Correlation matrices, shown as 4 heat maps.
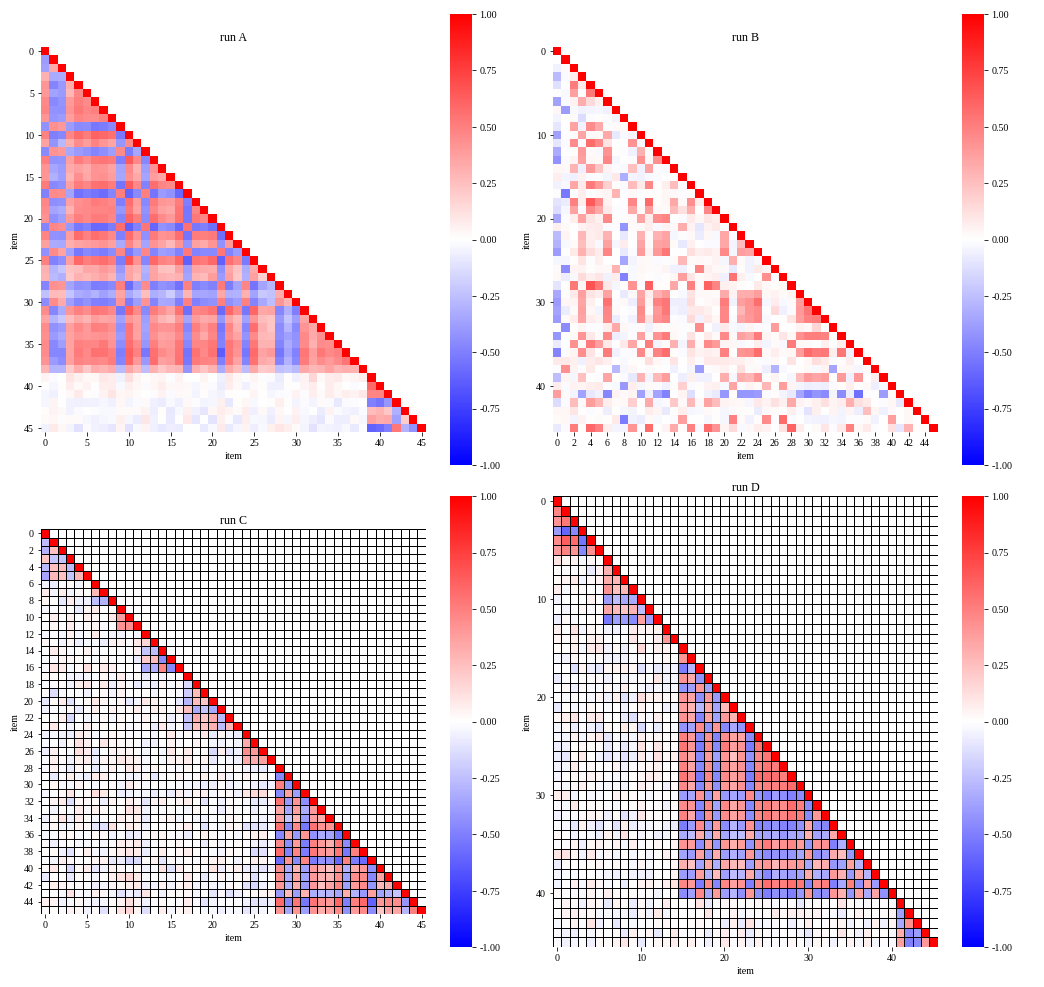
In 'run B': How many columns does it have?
46
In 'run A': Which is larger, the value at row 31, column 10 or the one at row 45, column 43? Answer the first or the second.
the first
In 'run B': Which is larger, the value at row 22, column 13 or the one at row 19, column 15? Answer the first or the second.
the first
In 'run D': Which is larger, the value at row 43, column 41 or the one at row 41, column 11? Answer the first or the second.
the second
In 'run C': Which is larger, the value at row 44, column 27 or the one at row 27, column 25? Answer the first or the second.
the second
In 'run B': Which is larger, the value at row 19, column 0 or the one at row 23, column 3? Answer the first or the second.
the second
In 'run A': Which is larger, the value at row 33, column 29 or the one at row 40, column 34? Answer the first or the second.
the second
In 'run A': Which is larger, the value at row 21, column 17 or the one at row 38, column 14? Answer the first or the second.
the first
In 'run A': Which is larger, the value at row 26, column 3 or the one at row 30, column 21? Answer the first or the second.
the second
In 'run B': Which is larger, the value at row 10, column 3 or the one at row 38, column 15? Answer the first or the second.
the first
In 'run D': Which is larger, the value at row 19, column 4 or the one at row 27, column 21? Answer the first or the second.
the second
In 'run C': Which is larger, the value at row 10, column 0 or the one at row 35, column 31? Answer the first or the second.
the first
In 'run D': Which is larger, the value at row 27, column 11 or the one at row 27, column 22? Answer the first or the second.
the second
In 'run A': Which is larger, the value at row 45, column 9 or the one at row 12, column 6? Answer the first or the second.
the first
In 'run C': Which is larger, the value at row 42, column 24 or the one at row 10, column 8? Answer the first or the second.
the second
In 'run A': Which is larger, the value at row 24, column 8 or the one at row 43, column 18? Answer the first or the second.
the second
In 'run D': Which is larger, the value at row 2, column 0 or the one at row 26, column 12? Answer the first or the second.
the first
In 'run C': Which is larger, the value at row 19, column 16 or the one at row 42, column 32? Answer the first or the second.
the second
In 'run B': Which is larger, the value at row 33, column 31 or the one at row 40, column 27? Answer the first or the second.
the second
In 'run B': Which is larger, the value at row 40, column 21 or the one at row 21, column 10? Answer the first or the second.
the first
